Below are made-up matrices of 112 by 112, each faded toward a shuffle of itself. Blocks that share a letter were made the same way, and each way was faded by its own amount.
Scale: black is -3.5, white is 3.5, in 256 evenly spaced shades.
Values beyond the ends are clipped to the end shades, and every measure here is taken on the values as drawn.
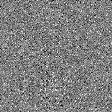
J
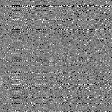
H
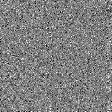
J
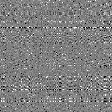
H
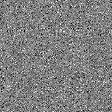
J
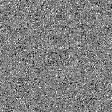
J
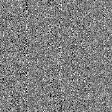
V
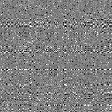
H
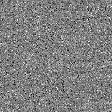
J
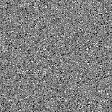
J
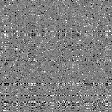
H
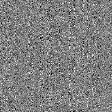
V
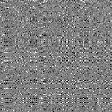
H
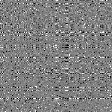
H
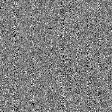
V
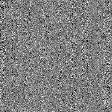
V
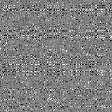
H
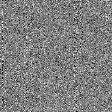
V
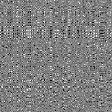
H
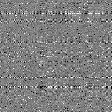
H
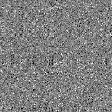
J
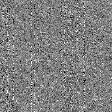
V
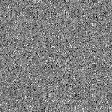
J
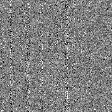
V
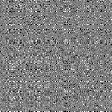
H
